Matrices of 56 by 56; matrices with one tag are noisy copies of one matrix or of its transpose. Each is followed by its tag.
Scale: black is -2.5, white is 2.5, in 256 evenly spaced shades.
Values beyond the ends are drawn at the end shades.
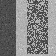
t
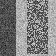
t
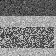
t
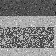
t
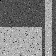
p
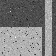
p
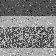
t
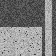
p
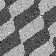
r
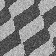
r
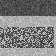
t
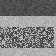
t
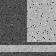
p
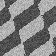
r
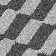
r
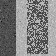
t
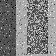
t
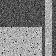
p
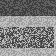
t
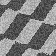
r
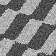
r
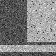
p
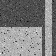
p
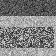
t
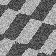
r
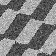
r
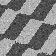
r
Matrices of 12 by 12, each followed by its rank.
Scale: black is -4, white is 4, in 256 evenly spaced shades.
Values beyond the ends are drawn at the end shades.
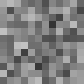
full rank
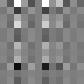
one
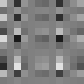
one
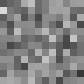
full rank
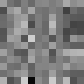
two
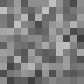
full rank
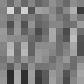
two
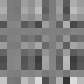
one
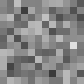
full rank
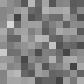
full rank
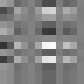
one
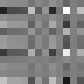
one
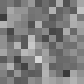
full rank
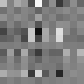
two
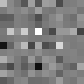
two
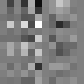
two
